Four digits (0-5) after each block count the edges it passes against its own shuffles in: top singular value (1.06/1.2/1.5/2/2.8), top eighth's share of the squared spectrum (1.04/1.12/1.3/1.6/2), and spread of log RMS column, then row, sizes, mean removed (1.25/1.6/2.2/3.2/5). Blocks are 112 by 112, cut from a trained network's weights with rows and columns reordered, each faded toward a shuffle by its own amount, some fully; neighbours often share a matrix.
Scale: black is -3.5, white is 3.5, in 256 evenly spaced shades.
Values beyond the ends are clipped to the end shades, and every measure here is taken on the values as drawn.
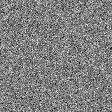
1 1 0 0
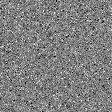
0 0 0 0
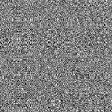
4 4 2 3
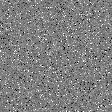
0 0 0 0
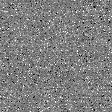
2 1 1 0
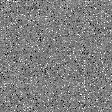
1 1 1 0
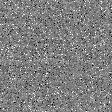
1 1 0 0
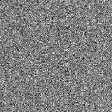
3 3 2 1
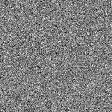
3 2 0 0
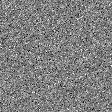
0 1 0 0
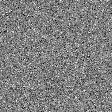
0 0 0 0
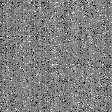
3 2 0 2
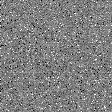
1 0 0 0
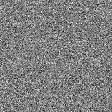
3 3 1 0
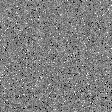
1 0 0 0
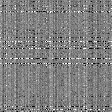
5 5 1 4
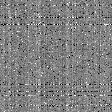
4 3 0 3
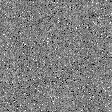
1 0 0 0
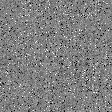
1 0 0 0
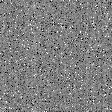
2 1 0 0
